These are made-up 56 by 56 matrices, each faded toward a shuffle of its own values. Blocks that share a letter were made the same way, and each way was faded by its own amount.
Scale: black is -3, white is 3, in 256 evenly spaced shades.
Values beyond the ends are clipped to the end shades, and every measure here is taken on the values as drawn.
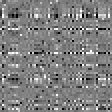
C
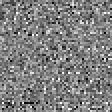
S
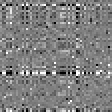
C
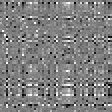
C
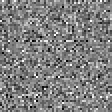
S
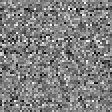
S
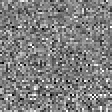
S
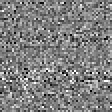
S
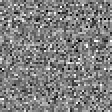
S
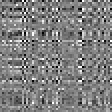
C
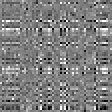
C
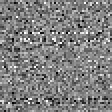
S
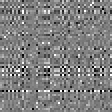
C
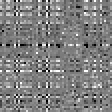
C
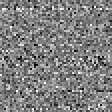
S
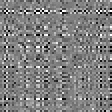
C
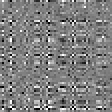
C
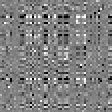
C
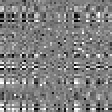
C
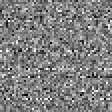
S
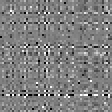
C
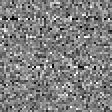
S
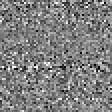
S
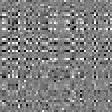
C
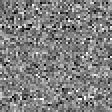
S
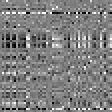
C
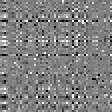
C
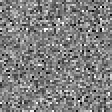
S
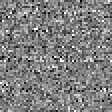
S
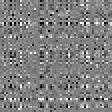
C
